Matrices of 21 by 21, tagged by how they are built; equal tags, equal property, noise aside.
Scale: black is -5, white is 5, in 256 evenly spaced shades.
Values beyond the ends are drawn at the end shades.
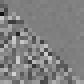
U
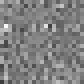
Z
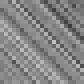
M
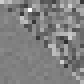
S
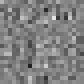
Z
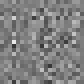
Z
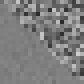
S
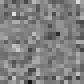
Z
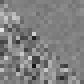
U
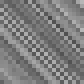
M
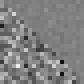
U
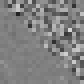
S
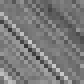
M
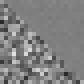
U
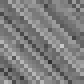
M
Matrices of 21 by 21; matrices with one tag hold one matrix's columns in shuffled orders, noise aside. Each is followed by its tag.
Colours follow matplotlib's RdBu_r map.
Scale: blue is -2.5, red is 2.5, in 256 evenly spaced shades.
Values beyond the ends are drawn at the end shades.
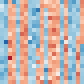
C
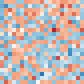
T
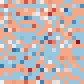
T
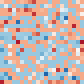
T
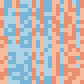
C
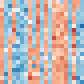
C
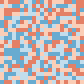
T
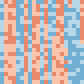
C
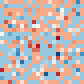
T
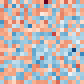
T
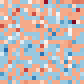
T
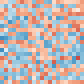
T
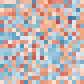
T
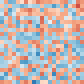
T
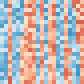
C
